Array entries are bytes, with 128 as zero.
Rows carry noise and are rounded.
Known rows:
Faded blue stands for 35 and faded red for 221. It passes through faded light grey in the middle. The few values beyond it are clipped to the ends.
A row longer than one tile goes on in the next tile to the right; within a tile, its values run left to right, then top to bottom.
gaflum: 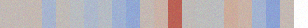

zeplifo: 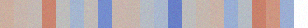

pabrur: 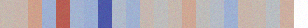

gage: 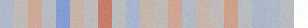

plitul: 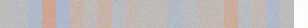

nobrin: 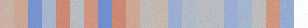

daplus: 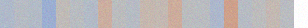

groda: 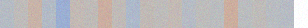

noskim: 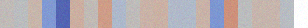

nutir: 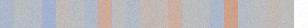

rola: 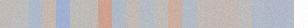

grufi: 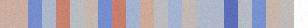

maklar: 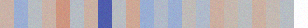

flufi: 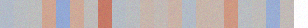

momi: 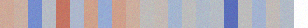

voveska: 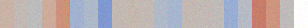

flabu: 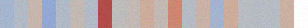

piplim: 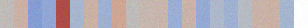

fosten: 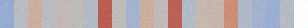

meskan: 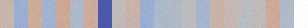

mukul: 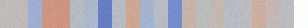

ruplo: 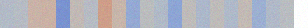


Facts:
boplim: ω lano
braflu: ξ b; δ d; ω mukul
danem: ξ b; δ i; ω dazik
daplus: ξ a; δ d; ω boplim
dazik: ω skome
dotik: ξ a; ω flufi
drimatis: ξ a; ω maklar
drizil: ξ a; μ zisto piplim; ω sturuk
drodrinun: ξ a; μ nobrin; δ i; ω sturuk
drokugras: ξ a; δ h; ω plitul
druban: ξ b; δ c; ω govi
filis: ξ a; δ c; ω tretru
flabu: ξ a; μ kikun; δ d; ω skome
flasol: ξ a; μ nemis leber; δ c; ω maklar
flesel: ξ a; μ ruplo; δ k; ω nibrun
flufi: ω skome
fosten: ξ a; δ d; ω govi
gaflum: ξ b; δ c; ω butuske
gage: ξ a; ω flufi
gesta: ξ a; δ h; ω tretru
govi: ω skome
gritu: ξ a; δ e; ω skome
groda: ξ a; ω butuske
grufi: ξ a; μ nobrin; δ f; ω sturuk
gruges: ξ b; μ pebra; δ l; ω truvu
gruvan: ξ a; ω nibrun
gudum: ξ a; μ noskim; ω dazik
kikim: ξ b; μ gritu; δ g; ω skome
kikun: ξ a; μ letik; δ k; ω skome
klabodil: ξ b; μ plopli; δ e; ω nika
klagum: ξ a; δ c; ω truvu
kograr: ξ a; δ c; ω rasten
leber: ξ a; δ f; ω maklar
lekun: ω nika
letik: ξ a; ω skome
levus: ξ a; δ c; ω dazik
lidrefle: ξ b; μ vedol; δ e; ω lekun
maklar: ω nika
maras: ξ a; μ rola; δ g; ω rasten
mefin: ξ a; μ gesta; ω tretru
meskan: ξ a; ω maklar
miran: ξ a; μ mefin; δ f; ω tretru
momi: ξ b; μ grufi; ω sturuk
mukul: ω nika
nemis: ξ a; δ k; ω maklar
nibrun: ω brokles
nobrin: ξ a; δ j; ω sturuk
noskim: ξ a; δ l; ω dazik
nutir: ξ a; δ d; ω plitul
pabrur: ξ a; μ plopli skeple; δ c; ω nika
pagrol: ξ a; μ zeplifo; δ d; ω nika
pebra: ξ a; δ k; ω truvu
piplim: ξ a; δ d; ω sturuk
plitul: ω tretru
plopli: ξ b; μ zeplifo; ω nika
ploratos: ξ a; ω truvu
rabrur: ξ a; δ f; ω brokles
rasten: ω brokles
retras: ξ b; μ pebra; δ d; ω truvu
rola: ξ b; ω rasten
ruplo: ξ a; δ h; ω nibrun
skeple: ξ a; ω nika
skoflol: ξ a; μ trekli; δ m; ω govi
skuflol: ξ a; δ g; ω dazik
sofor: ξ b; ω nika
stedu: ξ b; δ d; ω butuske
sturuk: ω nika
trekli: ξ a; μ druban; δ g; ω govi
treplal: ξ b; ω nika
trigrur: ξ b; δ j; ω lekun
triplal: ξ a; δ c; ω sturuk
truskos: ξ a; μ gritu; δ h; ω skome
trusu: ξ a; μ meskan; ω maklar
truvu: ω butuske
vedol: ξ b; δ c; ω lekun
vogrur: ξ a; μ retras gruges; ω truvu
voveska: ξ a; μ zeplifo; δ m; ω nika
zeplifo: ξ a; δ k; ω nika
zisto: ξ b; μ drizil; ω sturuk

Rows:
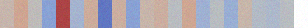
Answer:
triplal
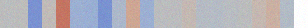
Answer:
braflu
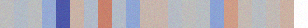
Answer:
skuflol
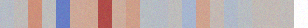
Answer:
kikun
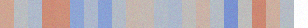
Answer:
plopli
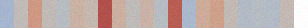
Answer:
skoflol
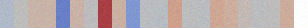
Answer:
gritu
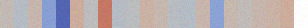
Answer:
gudum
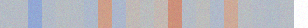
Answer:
stedu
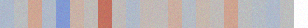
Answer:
letik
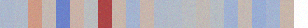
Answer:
truskos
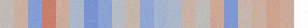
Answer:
lidrefle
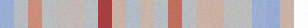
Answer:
trekli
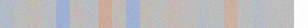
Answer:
rabrur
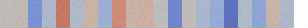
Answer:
drodrinun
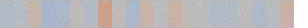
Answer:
maras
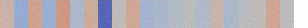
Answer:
trusu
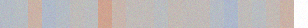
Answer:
miran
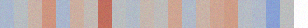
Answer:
govi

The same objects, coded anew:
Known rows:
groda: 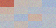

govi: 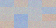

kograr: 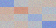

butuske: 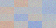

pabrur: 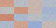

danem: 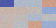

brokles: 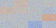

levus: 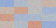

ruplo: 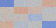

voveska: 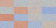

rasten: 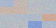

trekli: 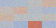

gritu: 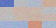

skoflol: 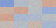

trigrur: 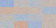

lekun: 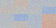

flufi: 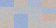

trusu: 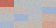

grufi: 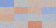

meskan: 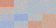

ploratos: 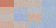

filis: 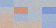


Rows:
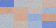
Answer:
flesel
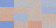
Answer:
nobrin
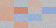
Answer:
flasol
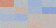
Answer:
mefin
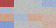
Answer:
skeple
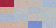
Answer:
vogrur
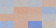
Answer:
klabodil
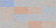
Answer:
leber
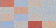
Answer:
piplim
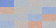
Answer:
nemis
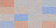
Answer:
momi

